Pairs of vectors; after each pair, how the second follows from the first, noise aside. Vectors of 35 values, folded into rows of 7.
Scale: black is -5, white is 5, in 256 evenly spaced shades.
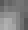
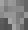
sign-scrambled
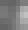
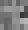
sign-scrambled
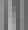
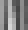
scaled up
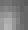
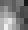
scaled up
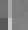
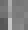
copied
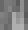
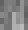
copied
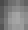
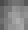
copied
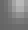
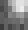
scaled up
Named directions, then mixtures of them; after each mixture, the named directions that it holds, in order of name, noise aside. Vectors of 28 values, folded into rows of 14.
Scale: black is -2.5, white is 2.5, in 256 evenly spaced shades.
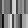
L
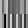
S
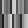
L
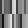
L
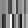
L, S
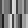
L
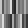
L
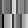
L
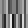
L, S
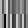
S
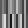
L, S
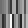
L, S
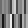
L, S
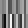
L, S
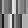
L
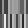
S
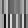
S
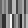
L, S
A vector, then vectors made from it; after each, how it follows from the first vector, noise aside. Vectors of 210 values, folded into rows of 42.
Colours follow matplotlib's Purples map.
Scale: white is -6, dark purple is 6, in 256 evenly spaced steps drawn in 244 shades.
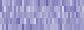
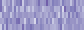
copied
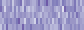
copied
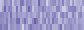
sign-scrambled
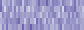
copied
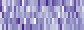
scaled up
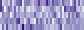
scaled up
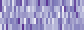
scaled up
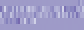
partly zeroed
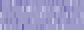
partly zeroed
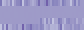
partly zeroed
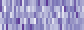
scaled up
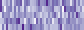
scaled up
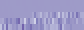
partly zeroed
